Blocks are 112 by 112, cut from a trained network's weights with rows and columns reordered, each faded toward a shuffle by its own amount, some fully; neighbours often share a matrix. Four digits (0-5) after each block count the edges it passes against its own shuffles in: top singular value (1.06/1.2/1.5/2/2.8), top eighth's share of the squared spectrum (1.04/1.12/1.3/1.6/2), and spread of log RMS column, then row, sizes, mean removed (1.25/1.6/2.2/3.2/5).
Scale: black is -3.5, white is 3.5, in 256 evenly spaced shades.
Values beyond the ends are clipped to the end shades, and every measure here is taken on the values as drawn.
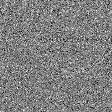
2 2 1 1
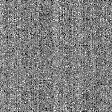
3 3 0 2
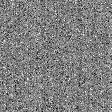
2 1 0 0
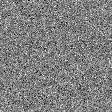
0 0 0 0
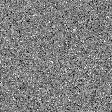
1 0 0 0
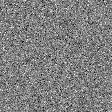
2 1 0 0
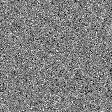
0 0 0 0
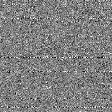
3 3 1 3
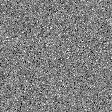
0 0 0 0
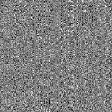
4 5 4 2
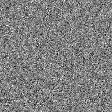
2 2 0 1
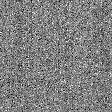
2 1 0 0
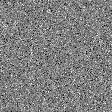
0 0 0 0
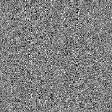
4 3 3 1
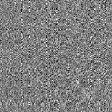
4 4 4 2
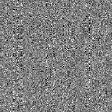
4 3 3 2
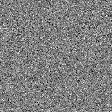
2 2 1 1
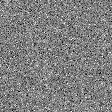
0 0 0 0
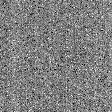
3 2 0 1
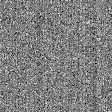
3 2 0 1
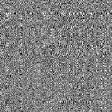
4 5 3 3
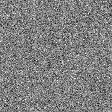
1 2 0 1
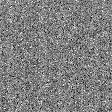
1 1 0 0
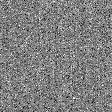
2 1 0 0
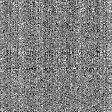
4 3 1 3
